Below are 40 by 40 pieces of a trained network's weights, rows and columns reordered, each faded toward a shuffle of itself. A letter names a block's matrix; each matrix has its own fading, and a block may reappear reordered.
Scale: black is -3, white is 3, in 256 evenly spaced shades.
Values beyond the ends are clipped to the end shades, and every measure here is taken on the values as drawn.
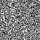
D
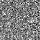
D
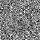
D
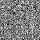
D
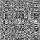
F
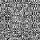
F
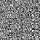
F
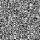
F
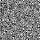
D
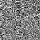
F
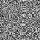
F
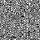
D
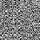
F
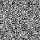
F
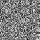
F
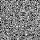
D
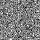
D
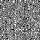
D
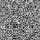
F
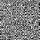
F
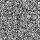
D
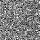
D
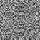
F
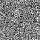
D
